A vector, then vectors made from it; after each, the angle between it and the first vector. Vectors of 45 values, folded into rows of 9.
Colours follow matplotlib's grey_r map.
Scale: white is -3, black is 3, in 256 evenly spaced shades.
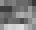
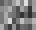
partly opposed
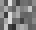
orthogonal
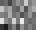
partly opposed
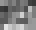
nearly parallel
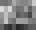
nearly opposite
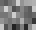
partly opposed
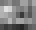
nearly opposite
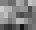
nearly opposite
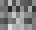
partly aligned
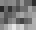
nearly parallel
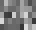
orthogonal
